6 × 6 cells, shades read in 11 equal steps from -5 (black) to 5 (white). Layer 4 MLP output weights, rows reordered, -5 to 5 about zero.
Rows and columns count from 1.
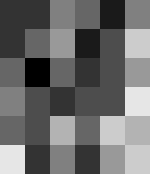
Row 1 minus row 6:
-7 0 0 2 -5 -3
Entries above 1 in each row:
0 1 0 1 3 2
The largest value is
4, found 2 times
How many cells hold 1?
3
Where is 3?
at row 2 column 6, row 5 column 5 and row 6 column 6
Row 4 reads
0 -2 -3 -2 -2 4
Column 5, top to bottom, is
-4 -2 -2 -2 3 1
